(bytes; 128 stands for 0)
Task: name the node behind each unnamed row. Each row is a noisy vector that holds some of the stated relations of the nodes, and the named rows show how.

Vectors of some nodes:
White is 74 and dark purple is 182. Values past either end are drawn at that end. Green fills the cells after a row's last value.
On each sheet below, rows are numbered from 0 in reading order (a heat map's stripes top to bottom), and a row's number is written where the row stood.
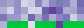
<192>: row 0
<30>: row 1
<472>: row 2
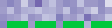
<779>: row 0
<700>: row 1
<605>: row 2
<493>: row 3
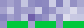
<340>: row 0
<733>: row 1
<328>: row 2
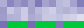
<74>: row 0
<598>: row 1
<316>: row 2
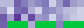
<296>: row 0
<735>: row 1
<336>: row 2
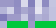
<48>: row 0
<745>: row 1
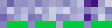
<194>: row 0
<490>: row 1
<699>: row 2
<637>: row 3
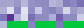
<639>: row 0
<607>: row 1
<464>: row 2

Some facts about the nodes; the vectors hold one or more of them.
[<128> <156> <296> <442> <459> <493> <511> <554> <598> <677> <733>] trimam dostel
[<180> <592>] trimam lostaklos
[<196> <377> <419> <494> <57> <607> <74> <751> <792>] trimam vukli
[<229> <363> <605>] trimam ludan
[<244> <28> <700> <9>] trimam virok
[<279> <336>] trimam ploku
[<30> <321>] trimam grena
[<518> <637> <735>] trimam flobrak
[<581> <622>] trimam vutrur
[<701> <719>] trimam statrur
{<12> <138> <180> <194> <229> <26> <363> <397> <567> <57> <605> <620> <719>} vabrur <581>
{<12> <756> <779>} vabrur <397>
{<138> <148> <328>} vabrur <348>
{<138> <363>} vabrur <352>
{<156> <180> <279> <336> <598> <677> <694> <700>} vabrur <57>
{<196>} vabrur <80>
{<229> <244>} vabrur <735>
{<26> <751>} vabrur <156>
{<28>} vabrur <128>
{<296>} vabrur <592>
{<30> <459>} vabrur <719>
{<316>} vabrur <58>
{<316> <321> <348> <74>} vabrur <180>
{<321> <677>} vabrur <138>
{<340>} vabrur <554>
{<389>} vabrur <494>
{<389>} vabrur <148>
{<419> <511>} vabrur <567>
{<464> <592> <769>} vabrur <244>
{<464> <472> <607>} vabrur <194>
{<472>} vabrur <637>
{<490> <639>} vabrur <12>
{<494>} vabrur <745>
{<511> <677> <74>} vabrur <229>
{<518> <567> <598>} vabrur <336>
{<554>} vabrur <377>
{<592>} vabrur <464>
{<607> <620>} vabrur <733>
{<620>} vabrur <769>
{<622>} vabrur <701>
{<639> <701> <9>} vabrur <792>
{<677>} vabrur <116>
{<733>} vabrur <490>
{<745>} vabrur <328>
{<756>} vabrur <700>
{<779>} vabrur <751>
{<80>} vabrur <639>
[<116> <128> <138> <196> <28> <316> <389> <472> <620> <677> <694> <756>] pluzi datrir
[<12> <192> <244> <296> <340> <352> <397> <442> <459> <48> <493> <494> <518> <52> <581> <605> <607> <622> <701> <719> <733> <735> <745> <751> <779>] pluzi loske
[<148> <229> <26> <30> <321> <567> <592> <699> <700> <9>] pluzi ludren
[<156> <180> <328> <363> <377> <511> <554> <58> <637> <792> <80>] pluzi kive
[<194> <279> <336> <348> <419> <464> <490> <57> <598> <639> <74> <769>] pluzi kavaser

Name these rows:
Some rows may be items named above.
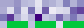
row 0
<639>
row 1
<196>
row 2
<30>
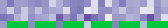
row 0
<490>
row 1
<779>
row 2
<592>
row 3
<701>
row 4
<26>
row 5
<9>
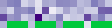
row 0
<735>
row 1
<196>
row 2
<180>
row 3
<719>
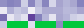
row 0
<58>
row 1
<792>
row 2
<138>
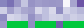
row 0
<156>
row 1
<348>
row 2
<389>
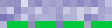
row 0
<12>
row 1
<321>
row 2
<74>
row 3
<699>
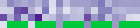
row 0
<459>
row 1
<80>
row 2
<148>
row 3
<244>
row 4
<116>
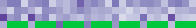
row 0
<735>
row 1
<735>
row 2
<620>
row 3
<518>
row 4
<328>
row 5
<554>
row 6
<377>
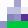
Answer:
<28>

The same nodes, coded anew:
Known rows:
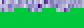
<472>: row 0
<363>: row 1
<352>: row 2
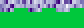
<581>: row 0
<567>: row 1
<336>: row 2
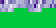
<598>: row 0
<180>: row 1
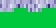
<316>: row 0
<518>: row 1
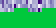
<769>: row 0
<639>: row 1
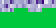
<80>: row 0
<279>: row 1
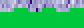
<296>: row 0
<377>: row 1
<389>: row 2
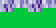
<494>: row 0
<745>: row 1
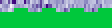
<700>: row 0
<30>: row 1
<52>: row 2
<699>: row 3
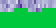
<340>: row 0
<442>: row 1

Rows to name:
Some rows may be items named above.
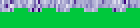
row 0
<80>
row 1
<490>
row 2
<622>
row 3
<296>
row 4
<9>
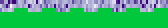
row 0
<156>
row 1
<348>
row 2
<26>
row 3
<622>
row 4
<12>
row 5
<244>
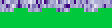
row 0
<554>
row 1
<328>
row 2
<194>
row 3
<518>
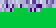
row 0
<733>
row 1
<719>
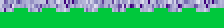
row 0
<779>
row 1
<607>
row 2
<148>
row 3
<622>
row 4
<459>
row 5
<348>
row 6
<138>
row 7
<148>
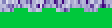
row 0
<607>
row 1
<592>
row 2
<735>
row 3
<554>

